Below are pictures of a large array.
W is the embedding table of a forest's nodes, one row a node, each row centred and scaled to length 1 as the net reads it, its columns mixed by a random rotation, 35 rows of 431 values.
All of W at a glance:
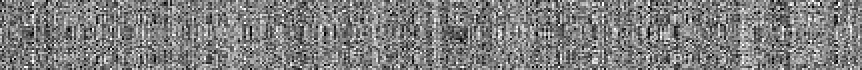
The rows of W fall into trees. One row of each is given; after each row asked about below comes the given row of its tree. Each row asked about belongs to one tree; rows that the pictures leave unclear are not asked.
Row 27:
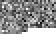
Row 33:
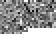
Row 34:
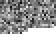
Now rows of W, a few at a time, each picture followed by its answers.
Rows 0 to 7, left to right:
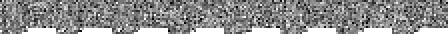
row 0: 33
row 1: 27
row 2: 27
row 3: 34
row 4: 27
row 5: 33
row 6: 34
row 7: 27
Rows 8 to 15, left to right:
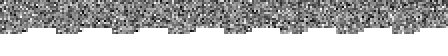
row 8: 27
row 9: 27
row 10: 27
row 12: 33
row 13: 34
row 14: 34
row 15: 34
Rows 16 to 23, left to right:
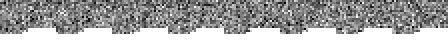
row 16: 34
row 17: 34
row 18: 34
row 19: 34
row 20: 27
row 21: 34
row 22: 27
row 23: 33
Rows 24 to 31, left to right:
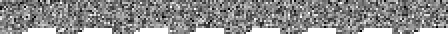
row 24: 34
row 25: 27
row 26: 34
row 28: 27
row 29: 27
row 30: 27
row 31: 27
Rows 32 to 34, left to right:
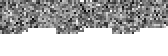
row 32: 34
